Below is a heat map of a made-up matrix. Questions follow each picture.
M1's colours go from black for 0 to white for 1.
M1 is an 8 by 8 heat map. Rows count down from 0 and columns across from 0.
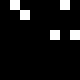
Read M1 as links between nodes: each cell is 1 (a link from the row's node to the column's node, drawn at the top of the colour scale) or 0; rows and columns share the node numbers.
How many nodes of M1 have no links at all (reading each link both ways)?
1
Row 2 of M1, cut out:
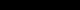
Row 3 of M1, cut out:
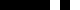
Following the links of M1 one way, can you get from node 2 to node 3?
no
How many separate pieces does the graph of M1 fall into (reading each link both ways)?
3
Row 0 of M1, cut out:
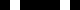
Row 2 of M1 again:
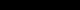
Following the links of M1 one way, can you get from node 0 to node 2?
yes
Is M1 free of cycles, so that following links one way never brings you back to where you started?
yes
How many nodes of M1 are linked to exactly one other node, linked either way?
4
